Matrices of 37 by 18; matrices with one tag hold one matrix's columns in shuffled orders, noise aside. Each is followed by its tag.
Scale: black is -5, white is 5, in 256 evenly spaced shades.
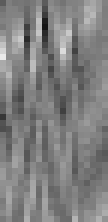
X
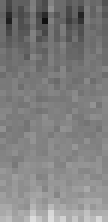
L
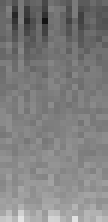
L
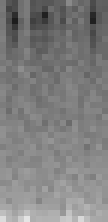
L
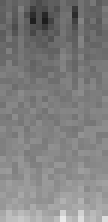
L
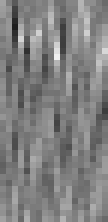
X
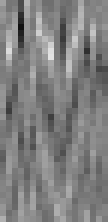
X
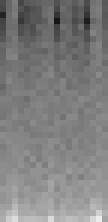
L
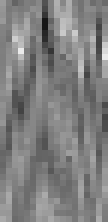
X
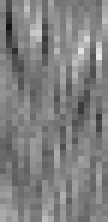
X
